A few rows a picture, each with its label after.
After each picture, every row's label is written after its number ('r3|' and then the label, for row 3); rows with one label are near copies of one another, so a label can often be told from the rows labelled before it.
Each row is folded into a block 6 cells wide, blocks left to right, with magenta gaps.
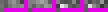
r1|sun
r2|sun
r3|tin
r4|tin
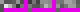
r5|tin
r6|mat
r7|sun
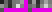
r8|mat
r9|mat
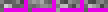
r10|tin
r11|sun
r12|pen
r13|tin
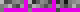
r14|pen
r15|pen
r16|mat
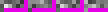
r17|tin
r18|sun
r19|tin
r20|pen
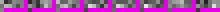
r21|pen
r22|mat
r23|pen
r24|tin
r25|tin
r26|tin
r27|sun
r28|mat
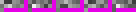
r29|pen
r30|tin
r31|sun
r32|pen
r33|tin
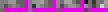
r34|sun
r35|sun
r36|sun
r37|mat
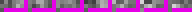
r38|mat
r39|sun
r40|sun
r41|mat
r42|pen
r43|pen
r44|tin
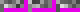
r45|tin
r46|pen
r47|tin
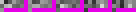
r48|pen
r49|pen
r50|tin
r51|mat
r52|mat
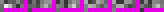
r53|tin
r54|mat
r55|mat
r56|pen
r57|pen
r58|mat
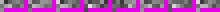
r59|pen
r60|pen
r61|pen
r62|tin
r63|mat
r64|pen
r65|tin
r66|pen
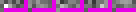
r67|tin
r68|sun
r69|pen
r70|mat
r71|sun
